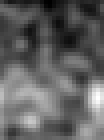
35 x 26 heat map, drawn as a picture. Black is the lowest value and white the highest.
Ninth with the lowest average: top middle. Lone odd cells: none. Stripes: none. Slope: up to the bottom. Grain: blotchy.
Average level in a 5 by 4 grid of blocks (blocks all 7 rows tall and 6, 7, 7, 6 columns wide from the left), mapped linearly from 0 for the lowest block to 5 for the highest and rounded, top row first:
1000
1101
3222
4435
3324
